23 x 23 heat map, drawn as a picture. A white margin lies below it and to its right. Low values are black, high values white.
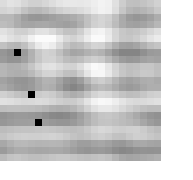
Stripes: horizontal, repeating 5 times. Histogram: skewed, a long tail of low values. Lone odd cells: 3, each lower than its neighbours.
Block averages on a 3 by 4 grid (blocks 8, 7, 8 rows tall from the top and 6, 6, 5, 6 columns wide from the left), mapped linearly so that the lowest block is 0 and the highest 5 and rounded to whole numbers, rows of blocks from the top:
2351
0251
0020
